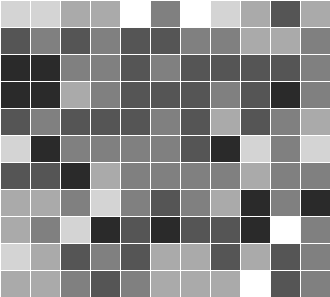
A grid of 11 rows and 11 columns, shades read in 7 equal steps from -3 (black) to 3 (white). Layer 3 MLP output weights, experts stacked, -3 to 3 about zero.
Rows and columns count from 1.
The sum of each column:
2 -2 -1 0 -3 -3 0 0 2 -2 2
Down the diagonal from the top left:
2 0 0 0 -1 0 0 1 -2 -1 0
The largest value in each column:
2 2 2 2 3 1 3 2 3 3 2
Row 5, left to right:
-1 0 -1 -1 -1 0 -1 1 -1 0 1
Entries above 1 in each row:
5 0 0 0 0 3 0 1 2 1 1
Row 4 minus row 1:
-4 -4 0 -1 -4 -1 -4 -2 -2 -1 -1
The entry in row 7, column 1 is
-1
